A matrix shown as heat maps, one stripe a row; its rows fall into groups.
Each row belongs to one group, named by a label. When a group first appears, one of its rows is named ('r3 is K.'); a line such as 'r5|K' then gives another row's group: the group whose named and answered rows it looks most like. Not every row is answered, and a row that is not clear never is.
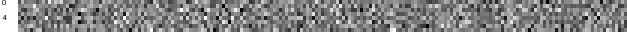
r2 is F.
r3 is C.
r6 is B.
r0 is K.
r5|C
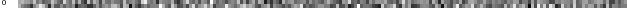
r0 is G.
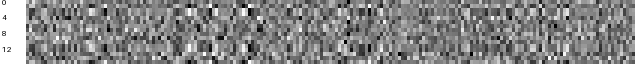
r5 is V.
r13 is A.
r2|F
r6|K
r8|V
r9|K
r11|F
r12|F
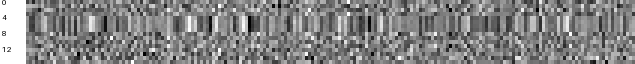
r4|F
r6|F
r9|V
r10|C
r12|G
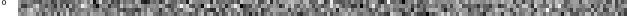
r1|F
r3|B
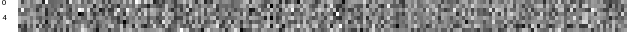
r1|G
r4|G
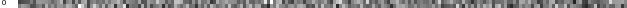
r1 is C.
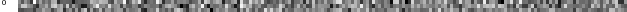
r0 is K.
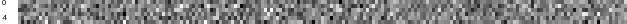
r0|V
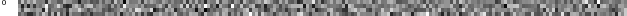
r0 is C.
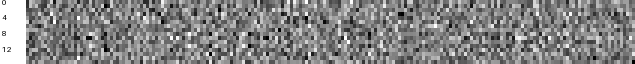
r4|A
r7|G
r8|F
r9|C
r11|F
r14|A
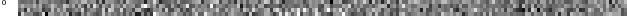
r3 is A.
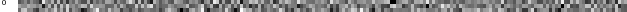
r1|B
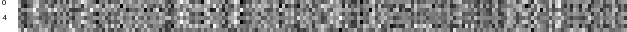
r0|F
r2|K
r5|F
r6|A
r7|V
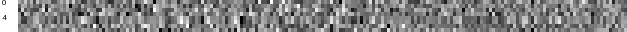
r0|V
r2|A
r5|F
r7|V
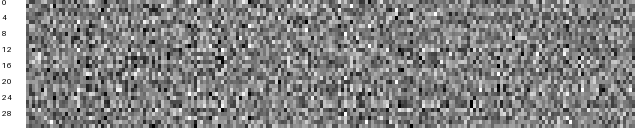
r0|F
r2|G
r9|C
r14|K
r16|K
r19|C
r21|K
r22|K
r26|A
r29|F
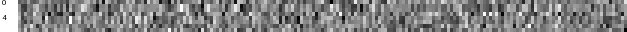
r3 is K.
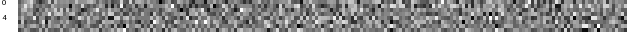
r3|K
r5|A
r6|C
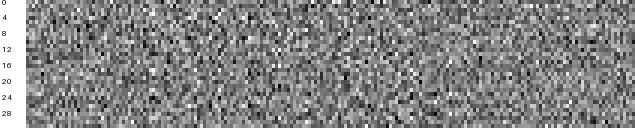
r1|V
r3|G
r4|F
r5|C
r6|C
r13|G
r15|B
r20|K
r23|B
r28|B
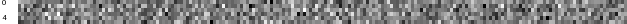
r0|G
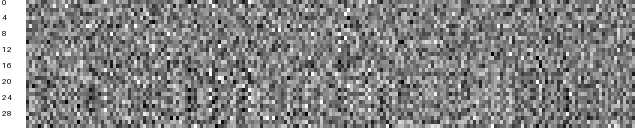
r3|K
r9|C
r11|G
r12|V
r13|K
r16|V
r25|C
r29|C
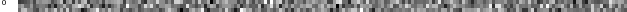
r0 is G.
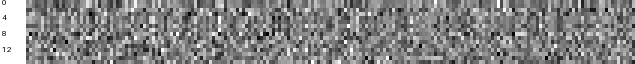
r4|G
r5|G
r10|C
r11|K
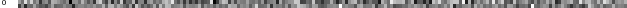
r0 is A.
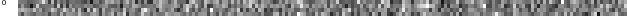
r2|G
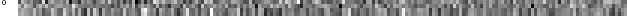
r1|V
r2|G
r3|G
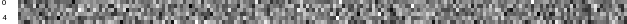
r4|C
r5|A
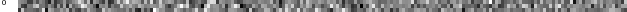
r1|F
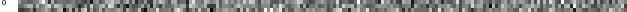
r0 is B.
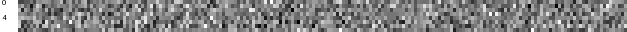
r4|G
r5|A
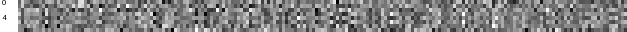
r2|K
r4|C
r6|C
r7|A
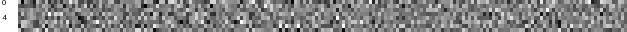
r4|C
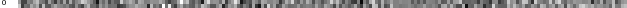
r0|F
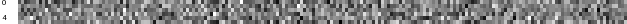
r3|A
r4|B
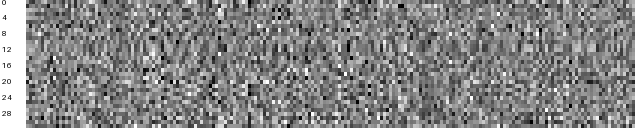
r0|F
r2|G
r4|G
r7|V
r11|V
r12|V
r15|B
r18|C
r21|F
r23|F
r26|B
